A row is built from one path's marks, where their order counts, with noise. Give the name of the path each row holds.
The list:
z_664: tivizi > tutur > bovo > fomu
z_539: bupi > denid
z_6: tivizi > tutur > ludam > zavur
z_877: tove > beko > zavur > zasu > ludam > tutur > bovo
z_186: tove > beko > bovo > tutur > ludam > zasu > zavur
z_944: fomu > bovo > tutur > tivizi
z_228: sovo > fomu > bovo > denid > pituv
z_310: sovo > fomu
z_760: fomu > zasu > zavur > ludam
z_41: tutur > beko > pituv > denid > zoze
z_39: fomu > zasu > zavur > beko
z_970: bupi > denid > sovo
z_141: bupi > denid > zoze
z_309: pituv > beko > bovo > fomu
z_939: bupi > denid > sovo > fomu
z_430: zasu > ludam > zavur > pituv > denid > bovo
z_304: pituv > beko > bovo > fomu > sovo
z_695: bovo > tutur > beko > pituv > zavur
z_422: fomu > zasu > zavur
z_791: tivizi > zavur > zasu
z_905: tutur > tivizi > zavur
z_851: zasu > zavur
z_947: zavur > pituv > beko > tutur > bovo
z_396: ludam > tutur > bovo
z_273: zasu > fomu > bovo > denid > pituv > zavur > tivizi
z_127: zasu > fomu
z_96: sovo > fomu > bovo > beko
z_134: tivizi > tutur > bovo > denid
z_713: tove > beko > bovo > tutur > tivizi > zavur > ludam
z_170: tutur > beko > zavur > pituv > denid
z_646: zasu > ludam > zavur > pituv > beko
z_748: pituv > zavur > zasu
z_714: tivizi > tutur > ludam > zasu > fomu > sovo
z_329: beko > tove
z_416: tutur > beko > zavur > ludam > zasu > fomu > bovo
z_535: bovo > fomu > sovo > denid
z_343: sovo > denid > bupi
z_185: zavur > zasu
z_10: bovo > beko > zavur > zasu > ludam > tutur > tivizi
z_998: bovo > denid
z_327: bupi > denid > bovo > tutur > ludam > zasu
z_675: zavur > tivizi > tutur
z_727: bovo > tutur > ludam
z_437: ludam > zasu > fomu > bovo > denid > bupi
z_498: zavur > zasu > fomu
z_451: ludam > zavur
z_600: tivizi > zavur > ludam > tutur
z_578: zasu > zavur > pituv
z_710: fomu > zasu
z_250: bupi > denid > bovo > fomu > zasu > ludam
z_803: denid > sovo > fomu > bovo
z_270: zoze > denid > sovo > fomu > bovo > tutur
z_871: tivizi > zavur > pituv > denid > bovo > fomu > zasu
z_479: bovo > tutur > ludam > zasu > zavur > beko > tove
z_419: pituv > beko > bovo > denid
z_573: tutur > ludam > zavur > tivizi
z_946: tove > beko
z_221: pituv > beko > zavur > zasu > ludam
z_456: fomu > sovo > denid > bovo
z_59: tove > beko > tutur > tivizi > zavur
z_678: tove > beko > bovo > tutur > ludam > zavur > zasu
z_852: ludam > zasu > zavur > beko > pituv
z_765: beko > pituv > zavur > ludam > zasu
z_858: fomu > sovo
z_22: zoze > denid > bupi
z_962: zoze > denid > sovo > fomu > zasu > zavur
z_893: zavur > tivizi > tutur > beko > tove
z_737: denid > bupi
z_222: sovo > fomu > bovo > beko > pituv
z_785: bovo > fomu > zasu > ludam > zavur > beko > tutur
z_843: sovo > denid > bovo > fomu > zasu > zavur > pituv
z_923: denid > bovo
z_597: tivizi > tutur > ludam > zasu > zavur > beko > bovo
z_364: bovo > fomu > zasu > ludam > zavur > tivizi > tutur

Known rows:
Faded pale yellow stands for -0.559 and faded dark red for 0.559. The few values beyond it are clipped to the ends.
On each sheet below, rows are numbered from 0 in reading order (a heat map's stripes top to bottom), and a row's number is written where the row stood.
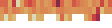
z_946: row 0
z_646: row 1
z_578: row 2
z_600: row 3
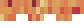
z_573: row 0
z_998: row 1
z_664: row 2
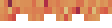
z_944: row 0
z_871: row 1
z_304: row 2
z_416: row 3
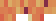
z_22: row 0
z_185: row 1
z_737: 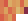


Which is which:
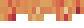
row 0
z_364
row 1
z_597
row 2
z_970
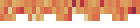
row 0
z_803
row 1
z_96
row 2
z_727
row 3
z_186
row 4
z_939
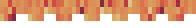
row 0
z_675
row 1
z_713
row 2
z_343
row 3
z_221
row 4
z_479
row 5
z_858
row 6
z_10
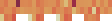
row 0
z_791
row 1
z_59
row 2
z_851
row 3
z_877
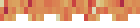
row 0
z_141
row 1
z_843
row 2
z_962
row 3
z_923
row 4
z_273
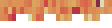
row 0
z_270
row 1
z_6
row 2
z_309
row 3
z_329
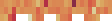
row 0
z_785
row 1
z_422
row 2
z_678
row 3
z_430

